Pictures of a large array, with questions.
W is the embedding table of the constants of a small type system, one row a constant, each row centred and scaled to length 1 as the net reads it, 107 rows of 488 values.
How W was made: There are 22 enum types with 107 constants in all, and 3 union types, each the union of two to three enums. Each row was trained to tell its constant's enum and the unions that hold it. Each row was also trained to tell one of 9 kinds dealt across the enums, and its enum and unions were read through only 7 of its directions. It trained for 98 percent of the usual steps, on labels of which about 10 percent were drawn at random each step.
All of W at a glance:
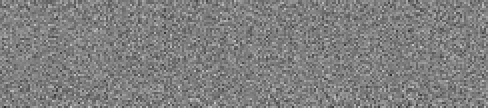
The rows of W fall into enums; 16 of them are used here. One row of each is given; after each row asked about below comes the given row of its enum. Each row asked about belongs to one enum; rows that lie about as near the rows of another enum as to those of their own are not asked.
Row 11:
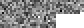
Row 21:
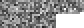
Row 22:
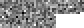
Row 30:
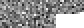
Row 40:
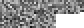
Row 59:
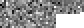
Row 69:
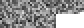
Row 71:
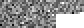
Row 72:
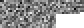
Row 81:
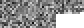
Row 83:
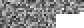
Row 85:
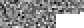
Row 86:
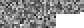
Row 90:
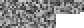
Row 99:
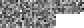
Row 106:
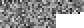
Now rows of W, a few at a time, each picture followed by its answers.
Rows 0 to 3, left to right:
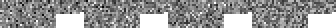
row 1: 83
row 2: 22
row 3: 83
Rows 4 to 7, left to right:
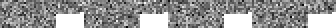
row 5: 71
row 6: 85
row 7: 106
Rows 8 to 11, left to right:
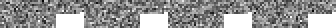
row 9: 85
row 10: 40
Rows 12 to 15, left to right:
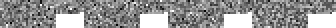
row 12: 22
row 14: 72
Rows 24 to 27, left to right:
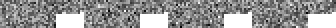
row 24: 85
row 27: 72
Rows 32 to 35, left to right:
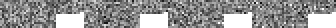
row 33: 40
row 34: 22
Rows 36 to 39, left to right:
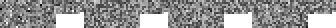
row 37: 40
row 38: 106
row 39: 85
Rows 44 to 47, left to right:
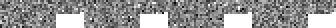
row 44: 59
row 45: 106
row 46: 22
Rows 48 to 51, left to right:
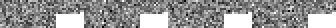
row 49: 69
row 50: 85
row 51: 83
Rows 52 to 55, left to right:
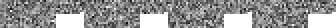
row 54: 71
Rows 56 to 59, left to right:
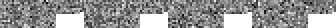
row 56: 30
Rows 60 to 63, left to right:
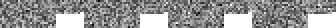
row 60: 99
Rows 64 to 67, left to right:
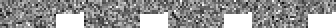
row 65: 72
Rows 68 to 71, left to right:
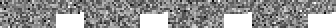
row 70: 30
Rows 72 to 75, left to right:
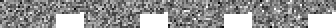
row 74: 59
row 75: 59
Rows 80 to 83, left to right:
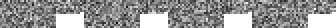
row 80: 106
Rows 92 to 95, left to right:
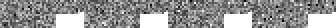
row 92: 30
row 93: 106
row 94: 71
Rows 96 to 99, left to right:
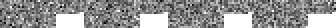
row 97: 71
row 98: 11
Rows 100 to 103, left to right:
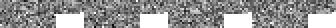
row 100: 22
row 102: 72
